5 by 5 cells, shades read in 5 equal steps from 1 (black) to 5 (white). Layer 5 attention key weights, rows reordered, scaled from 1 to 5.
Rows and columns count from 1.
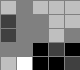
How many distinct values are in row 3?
3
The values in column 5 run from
1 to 4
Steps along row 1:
down up same same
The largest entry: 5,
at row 5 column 2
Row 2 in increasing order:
2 3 3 4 4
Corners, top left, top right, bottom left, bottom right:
4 4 4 2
